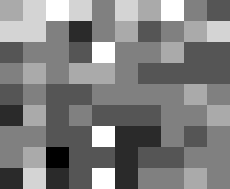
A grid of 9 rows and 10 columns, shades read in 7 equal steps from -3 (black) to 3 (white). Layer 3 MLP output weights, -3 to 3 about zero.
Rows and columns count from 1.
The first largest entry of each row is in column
3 1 5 2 9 2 5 2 5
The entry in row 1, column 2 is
2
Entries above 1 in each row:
5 3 1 0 0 0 1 0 2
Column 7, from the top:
1 -1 0 -1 0 -1 -2 -1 0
